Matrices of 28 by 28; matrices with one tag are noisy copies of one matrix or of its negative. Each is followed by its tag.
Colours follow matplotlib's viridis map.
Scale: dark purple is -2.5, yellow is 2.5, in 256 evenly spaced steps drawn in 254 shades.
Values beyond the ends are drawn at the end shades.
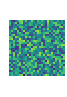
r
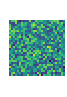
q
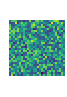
q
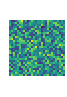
r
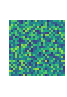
r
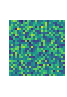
r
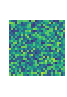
q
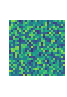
r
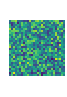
q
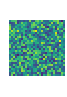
q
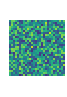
r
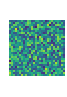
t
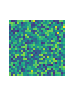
q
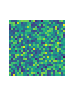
q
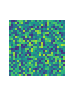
r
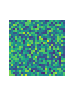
t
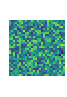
r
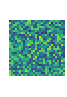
t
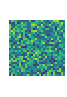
q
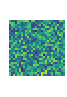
q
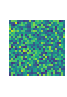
q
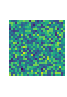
q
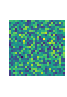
t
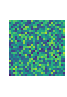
t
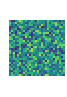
r
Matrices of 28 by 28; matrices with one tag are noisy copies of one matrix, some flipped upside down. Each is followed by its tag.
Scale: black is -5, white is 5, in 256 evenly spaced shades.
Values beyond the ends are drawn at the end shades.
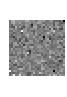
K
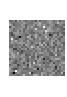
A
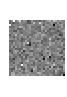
K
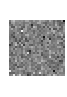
K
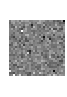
K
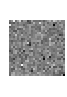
K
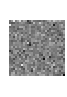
K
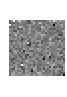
K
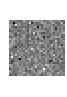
A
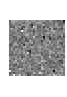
K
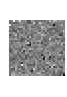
K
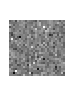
A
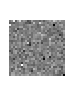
K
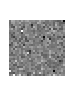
K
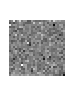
K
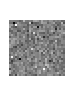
A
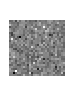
A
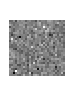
A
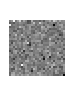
K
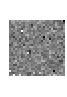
K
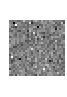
A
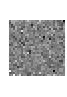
K
